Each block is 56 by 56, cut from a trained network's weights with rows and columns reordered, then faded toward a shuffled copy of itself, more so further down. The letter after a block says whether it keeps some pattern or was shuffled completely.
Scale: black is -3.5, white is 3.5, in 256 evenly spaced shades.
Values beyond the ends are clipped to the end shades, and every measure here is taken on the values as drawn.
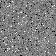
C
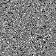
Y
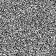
C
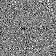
Y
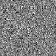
Y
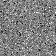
C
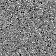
C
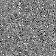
Y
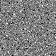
C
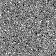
C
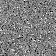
C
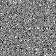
Y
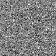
Y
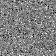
C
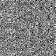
Y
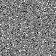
Y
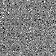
Y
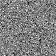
C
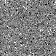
C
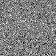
Y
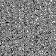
Y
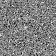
C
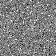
C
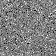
C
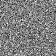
C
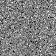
Y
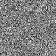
Y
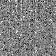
Y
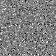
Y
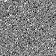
Y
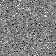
C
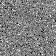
C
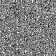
Y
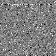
Y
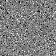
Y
